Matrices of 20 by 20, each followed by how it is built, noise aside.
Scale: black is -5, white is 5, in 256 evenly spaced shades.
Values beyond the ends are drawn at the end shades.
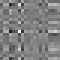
low rank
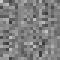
low rank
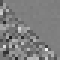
lower triangular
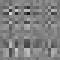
low rank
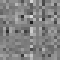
low rank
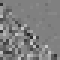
lower triangular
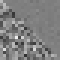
lower triangular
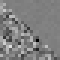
lower triangular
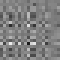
low rank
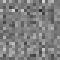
low rank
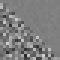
lower triangular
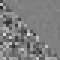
lower triangular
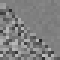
lower triangular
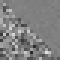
lower triangular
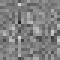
low rank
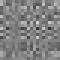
low rank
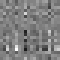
low rank
